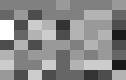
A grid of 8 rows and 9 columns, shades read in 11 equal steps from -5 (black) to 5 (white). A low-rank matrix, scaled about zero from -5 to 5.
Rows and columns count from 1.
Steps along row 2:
up down up same same up same down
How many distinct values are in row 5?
4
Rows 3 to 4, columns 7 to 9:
1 1 -2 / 1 2 -4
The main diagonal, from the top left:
0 1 3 3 1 1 3 -2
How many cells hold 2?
12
